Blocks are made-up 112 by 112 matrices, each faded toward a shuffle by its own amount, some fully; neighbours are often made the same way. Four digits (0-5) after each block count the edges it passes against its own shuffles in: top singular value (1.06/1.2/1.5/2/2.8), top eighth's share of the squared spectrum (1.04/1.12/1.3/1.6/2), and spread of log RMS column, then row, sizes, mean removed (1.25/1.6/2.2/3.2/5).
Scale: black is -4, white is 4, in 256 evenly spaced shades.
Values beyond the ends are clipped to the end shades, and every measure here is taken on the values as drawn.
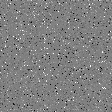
2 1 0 0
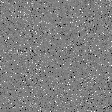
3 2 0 0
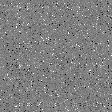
3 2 1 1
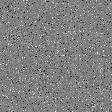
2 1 0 0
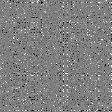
4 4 2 2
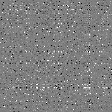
4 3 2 2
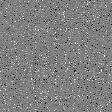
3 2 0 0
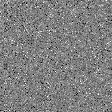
3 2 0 0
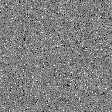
3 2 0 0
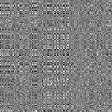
5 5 4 4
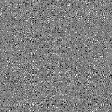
4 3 2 2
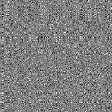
5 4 2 3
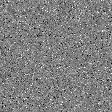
2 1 0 0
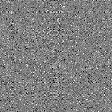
4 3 2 2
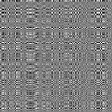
5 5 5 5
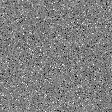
2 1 0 0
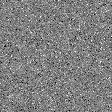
1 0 0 0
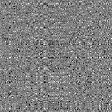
5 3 2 3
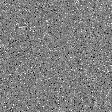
3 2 1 0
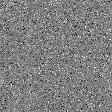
0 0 0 0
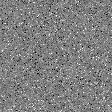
0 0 0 0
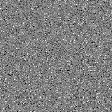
4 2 1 1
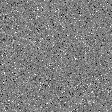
0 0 0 0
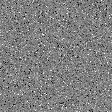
2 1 0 0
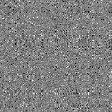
4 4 2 2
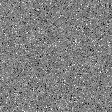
2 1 0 0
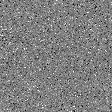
1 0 0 0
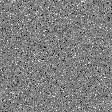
1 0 0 0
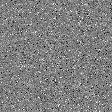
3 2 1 0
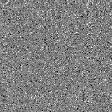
4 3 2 1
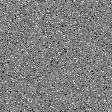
2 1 0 0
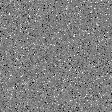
0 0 0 0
